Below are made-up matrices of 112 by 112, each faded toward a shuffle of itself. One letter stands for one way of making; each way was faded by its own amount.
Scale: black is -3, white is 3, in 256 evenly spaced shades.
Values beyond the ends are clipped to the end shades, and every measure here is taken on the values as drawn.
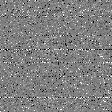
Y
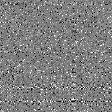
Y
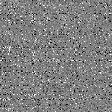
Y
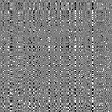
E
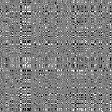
E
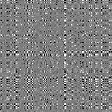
E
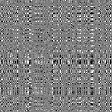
E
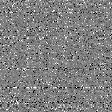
Y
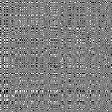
E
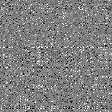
Y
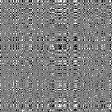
E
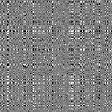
E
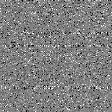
Y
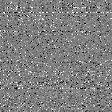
Y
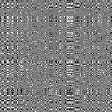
E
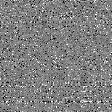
Y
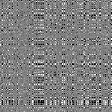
E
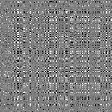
E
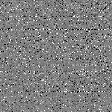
Y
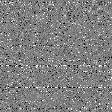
Y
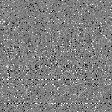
Y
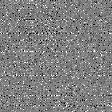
Y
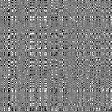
E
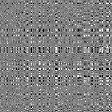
E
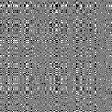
E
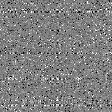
Y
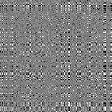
E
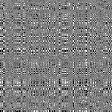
E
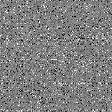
Y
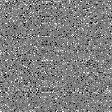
Y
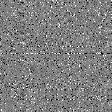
Y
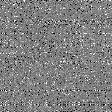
Y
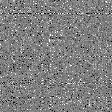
Y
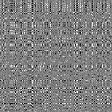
E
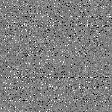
Y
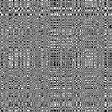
E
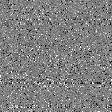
Y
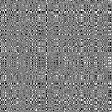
E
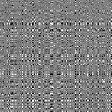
E
